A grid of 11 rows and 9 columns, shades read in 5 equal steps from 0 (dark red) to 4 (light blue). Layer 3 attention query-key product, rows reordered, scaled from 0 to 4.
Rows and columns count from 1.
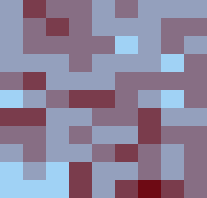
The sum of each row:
22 21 23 26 20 22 19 20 21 25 20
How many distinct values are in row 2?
3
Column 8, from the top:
3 2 2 4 2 4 3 2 3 3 1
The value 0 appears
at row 11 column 7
